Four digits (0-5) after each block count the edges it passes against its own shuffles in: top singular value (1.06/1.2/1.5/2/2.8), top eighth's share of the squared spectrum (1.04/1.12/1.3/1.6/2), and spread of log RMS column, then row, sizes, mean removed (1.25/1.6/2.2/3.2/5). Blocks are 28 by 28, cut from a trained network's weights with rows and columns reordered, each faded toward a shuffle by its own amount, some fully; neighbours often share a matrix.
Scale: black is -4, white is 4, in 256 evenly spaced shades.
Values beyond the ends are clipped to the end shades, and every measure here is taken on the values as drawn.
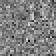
3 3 1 1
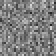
2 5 2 0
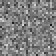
2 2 0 0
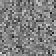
0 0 0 0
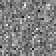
1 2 0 0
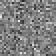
2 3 1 0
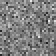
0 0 0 0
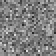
1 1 0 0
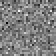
1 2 0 0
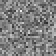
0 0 0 0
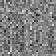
2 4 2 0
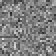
3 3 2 0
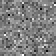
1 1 0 1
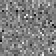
0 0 0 0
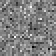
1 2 0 0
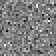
1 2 0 0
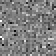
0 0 0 0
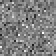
0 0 0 0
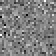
0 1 0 0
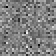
3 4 2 1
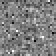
1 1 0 0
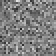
2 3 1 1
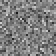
0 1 0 0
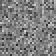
1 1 1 0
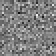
2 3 1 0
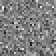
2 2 0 0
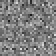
1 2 0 1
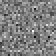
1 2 0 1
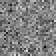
1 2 0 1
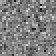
3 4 1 0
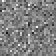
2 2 0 0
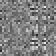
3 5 2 1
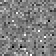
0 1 0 0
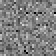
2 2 0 0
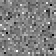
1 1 0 0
